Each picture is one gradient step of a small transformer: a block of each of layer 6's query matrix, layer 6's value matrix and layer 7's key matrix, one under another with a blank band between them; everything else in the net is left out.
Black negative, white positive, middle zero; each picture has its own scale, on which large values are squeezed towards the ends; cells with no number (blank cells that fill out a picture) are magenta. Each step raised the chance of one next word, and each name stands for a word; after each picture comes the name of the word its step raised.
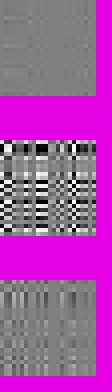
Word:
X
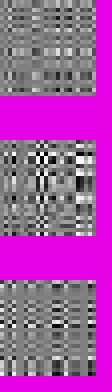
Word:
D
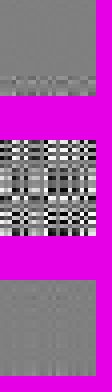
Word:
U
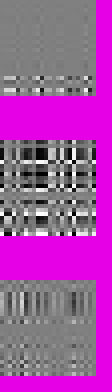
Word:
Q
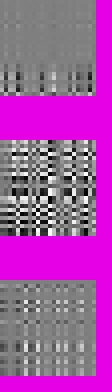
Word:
U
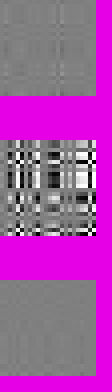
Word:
Q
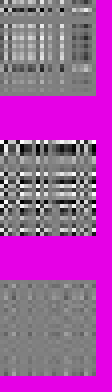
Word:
X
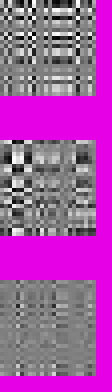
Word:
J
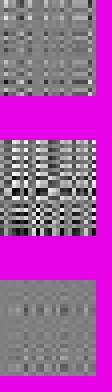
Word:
U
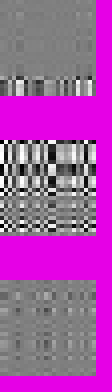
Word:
J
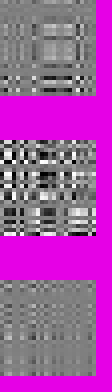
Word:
Q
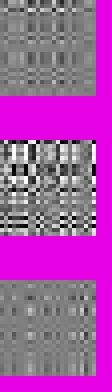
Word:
J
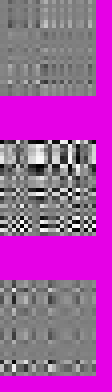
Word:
J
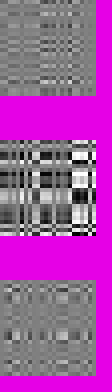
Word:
Q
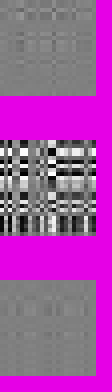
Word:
D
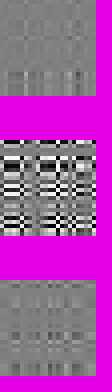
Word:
J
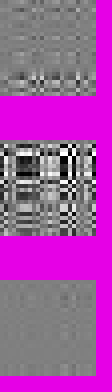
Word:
D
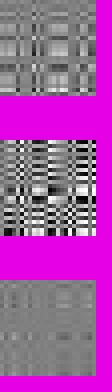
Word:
U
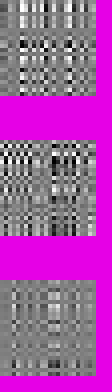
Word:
D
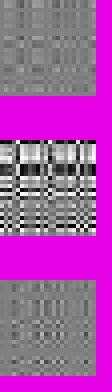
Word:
J
